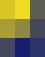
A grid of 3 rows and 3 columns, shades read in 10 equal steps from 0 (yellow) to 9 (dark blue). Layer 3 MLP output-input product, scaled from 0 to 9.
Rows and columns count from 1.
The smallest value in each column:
1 0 6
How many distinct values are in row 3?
3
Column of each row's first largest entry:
3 3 2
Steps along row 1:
down up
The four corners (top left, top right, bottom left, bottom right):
1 6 7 8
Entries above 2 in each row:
1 3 3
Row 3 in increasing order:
7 8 9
